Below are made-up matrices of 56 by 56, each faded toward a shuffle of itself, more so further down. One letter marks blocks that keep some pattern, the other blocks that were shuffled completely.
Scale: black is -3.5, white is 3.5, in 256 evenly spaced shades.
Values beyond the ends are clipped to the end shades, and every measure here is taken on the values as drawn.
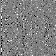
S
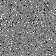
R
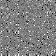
S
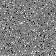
R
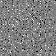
S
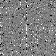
S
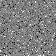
R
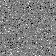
R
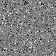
R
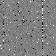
S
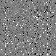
S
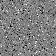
R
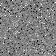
R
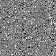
S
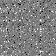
S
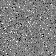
R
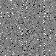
S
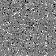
S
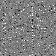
S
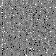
S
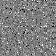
S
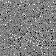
S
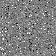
S
